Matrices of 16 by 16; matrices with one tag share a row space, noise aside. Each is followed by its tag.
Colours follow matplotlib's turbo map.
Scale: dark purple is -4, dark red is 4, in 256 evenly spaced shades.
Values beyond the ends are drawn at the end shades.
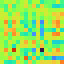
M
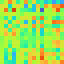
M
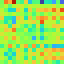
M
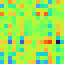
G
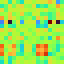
G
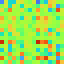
G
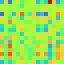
G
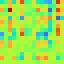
G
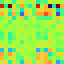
G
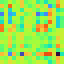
G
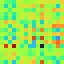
M
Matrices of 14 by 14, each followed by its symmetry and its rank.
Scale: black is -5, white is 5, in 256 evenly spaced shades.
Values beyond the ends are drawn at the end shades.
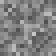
symmetric, full rank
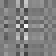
neither, rank one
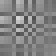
symmetric, rank one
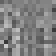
neither, rank three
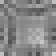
symmetric, rank two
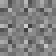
symmetric, rank two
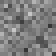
symmetric, full rank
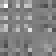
symmetric, rank two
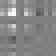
symmetric, rank one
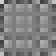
symmetric, rank one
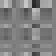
neither, rank one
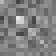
symmetric, rank three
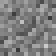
symmetric, full rank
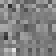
neither, rank three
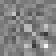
symmetric, rank three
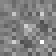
symmetric, rank three
